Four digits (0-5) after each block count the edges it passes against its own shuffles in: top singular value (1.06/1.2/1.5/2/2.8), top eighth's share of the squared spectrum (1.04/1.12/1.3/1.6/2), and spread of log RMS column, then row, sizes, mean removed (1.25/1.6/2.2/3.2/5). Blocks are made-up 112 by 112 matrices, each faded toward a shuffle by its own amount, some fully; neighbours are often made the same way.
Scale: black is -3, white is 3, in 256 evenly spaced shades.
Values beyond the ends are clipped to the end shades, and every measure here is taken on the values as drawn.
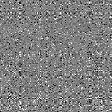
5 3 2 3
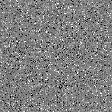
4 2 1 1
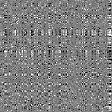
5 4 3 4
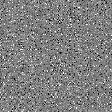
4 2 2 1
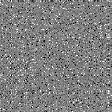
4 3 2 2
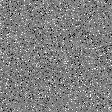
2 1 0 0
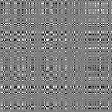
5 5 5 5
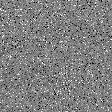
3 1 0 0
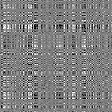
5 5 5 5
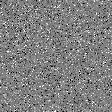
3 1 0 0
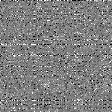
4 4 2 3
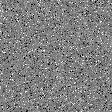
0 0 0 0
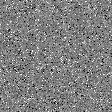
2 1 0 0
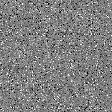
3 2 1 1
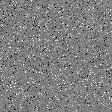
2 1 0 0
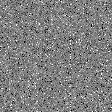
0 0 1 0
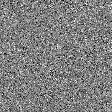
0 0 1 0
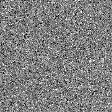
0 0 2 0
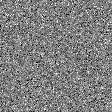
0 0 0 0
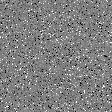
0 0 0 0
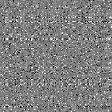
4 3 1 3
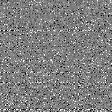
4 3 1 2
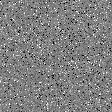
2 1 0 0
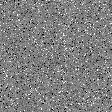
1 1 0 0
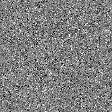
0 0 2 1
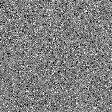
0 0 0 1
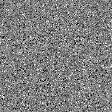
1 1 2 2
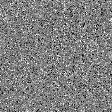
0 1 1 1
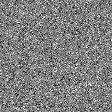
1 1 1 1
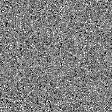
1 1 2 2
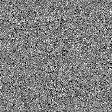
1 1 2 2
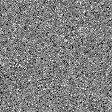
0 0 1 0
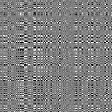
5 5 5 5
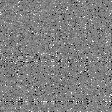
4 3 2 2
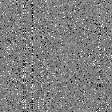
4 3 2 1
